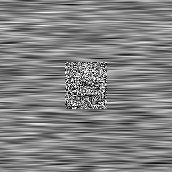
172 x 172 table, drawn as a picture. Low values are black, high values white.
Grain: streaks across. Odd patch: rougher, in the centre. Average level on the scale: 50%. Roughest part: centre.
